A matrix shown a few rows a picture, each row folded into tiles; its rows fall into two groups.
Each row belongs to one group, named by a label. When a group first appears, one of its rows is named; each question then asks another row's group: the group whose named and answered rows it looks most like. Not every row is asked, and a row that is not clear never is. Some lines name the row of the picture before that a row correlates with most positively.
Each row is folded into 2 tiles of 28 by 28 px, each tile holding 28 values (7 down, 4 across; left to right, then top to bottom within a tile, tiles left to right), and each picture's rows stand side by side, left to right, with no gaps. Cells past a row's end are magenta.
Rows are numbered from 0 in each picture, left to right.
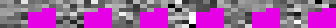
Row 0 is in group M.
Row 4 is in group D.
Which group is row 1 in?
M
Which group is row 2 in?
M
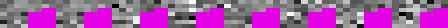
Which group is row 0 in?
D
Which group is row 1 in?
D
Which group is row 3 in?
M
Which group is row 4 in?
D
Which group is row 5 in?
M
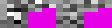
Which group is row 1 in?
M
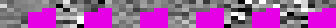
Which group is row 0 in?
D
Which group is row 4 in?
M
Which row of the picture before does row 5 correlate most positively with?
1
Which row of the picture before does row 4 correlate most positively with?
0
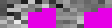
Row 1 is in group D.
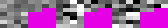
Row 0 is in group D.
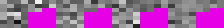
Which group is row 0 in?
M
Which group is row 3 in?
D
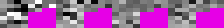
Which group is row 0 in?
M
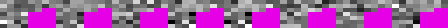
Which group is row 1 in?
D
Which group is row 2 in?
M
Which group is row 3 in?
D
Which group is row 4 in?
D
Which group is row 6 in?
M
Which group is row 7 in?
D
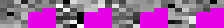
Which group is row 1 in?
D
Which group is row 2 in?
D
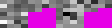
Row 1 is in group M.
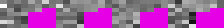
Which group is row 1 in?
D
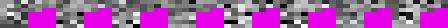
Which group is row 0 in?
M
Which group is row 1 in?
D
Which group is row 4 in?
D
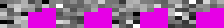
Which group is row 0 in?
D
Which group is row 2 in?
D
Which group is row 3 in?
M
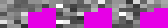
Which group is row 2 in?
M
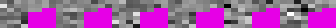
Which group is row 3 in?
D
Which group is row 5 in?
M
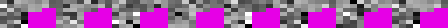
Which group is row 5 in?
D
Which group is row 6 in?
M
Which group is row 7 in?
D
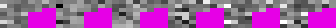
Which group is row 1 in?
D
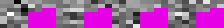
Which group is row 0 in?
M
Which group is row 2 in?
D
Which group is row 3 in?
M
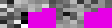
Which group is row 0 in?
D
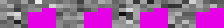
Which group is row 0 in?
M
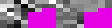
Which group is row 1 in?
D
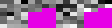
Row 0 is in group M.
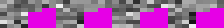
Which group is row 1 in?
D
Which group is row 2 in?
M
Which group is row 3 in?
D
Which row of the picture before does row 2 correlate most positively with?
1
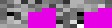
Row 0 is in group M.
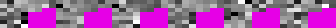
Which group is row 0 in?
D
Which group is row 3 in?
D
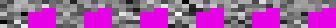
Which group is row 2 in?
M
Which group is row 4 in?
M
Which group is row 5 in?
D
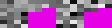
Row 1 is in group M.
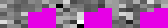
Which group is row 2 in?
M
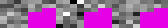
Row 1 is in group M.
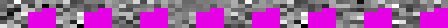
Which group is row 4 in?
M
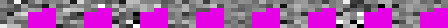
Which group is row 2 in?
D
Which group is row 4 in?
M
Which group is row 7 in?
D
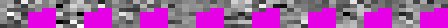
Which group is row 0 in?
M
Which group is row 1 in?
D
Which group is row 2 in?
M
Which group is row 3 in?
D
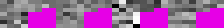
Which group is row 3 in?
M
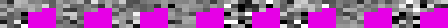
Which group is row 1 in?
M
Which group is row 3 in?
D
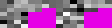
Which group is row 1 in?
M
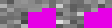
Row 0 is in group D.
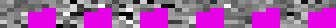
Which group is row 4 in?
D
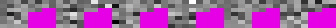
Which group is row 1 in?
M
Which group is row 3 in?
M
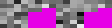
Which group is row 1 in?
D
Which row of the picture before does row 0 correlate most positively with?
3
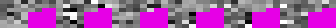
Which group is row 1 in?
M
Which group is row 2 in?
M
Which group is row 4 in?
D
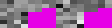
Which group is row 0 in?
D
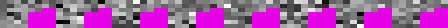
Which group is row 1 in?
D
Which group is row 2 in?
M
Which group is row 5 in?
M
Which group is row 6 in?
D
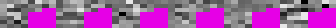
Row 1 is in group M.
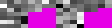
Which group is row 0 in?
D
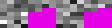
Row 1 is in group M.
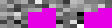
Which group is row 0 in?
M
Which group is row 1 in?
D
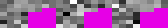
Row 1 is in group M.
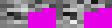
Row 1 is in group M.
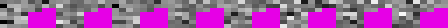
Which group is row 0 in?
D
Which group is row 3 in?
M
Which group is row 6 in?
M
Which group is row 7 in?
M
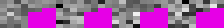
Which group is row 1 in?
D
